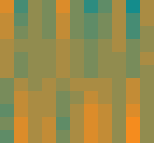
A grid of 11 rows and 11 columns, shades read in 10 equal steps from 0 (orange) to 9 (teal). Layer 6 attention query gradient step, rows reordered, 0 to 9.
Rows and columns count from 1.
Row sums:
52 48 48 43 44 45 38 37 34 31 31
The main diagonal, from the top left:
1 6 4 4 3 4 3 3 4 0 4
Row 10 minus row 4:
2 -3 -1 -2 3 -1 -4 -2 1 -5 0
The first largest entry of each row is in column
10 10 10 7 2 2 1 1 1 5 1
